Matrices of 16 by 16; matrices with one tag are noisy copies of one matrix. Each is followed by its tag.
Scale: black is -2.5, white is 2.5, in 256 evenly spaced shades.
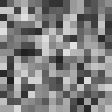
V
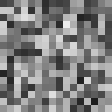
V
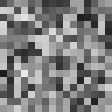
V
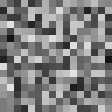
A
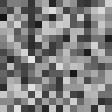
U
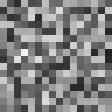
A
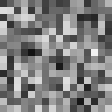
V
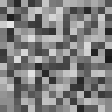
A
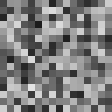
U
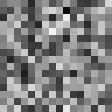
U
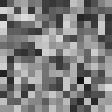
V
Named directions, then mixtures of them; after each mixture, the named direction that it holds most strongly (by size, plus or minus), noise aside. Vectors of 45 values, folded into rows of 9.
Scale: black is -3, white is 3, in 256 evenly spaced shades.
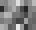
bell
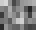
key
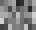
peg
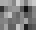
bell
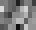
bell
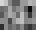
key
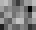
key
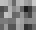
key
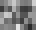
bell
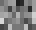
peg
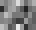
bell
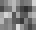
bell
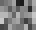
peg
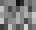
peg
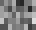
peg
